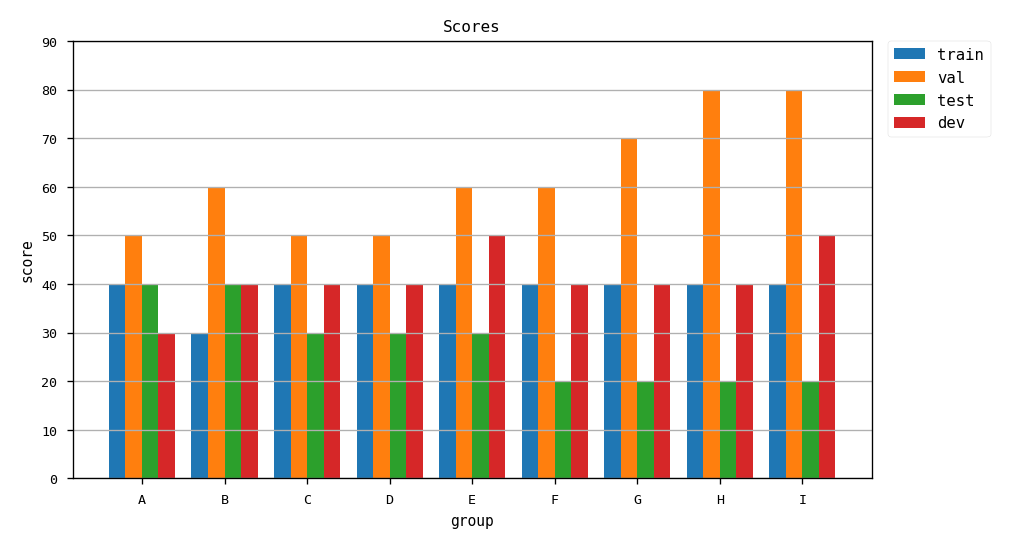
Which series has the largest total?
val
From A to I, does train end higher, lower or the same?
the same
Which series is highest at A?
val
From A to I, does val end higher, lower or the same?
higher
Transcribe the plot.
Title: Scores
x-axis: group, ticks A B C D E F G H I
y-axis: score, ticks 0 10 20 30 40 50 60 70 80 90
Legend: train, val, test, dev
Values:
train: 40 30 40 40 40 40 40 40 40
val: 50 60 50 50 60 60 70 80 80
test: 40 40 30 30 30 20 20 20 20
dev: 30 40 40 40 50 40 40 40 50
